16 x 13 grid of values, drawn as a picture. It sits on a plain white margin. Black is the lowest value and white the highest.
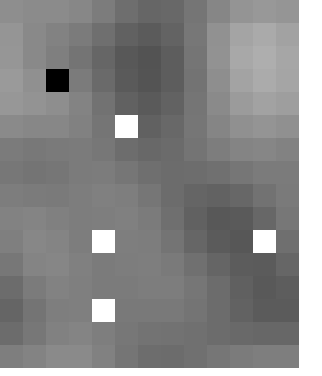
The values are skewed, with a long tail toward high values. On average the colour sits 50% of the way up the scale. The halves do not mirror each other. No overall slope runs across the table. Five lone cells stand out: four far higher and one far lower than their neighbours. The middle left is the calmest part.
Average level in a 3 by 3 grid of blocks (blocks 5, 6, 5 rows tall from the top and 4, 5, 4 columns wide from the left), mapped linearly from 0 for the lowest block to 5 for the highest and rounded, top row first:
3 0 5
2 2 2
2 2 0
